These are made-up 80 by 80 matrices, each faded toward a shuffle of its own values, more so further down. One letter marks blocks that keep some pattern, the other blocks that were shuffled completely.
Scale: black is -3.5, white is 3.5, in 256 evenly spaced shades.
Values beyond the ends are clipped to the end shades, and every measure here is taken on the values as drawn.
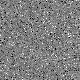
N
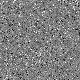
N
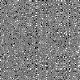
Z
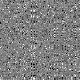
Z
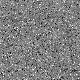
N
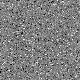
N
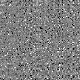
Z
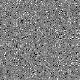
Z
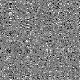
Z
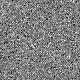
N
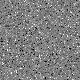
N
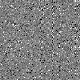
Z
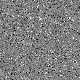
N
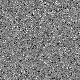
N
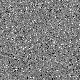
N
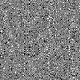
Z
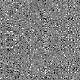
Z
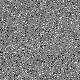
N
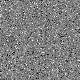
N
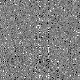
Z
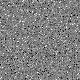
N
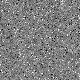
N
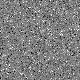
N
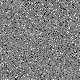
N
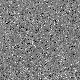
N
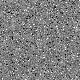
N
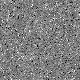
N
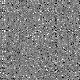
Z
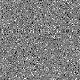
Z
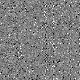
Z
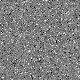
N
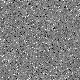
N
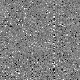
Z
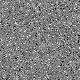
N
